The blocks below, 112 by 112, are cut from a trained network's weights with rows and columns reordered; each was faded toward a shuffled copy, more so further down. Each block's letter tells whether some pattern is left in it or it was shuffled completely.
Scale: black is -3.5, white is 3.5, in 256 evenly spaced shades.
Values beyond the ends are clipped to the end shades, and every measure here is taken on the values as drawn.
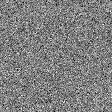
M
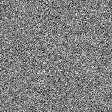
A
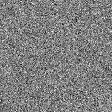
A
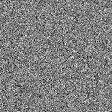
A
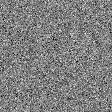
M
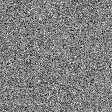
M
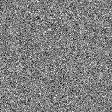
A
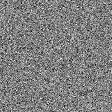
A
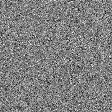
A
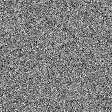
M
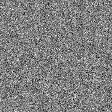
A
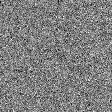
M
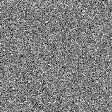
A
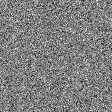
A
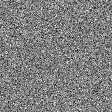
A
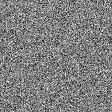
M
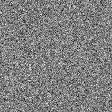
A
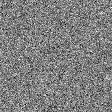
M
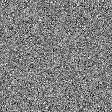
A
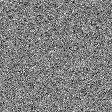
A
